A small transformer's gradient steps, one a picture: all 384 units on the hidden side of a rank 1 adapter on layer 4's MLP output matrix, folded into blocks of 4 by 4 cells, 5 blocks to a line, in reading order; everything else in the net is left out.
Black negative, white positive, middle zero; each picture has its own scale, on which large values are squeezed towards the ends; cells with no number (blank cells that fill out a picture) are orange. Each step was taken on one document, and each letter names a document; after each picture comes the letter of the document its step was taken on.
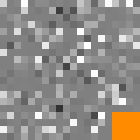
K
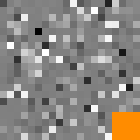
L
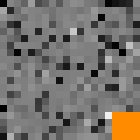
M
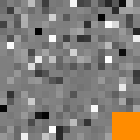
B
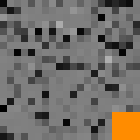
M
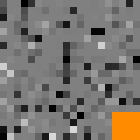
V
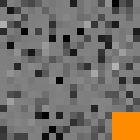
B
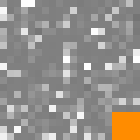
V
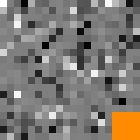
K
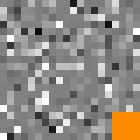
M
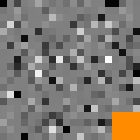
L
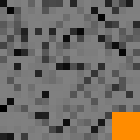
M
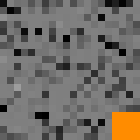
M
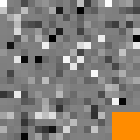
K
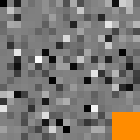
L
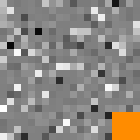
M
